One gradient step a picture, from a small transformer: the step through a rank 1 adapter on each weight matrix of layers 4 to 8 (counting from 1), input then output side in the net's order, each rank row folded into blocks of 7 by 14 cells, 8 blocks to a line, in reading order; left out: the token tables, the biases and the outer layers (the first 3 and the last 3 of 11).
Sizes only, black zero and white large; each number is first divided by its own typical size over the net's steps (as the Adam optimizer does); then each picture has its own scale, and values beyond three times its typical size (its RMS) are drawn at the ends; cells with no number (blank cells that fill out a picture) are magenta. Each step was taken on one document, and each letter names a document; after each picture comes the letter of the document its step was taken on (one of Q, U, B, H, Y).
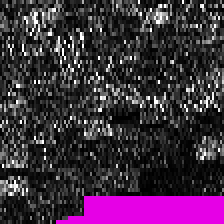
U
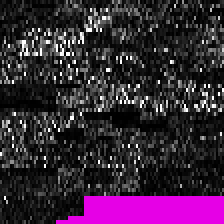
U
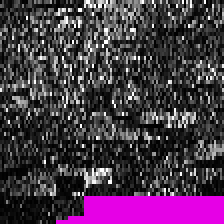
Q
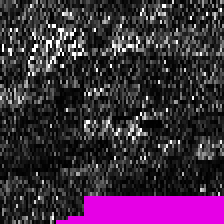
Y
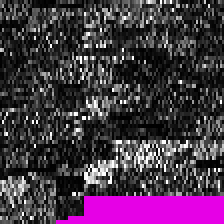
Q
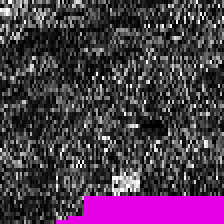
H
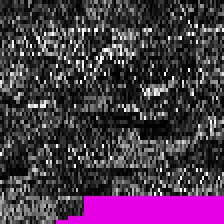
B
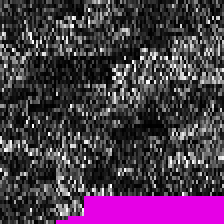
H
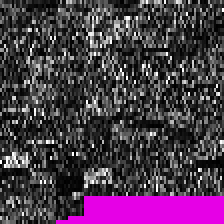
Q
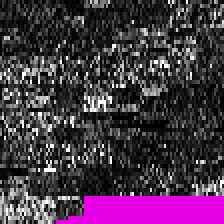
B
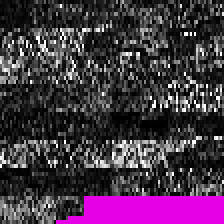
B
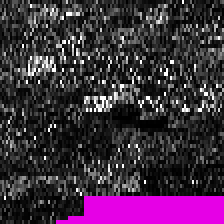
U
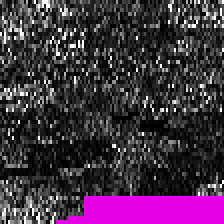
Y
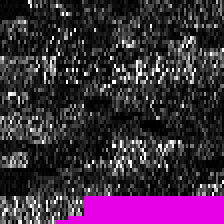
Y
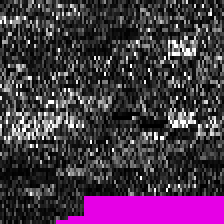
B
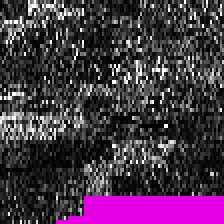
Y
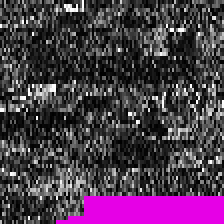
H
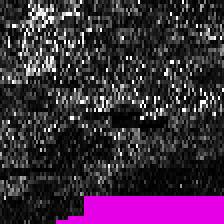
U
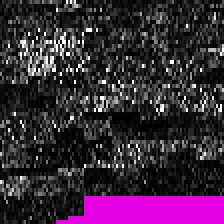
U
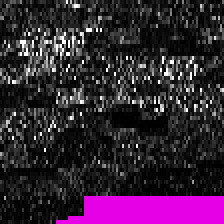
U
